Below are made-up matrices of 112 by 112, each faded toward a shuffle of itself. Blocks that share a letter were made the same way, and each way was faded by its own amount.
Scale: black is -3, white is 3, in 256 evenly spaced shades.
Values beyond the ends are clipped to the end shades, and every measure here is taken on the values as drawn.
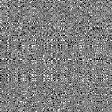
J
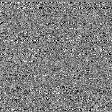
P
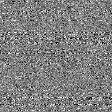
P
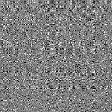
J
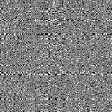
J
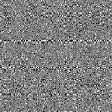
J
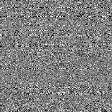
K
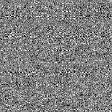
K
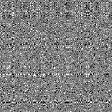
J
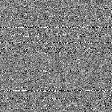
K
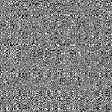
J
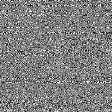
K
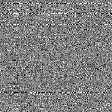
K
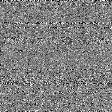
P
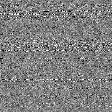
P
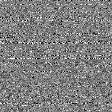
P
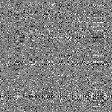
J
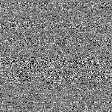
P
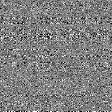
K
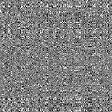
J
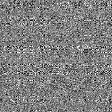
K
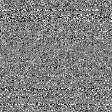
P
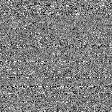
P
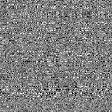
K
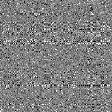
J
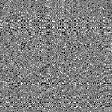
J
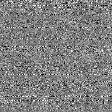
P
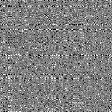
J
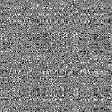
J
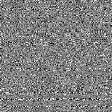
K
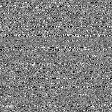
P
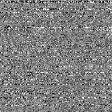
K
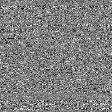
P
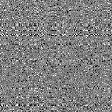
J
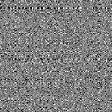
J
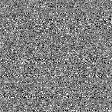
P
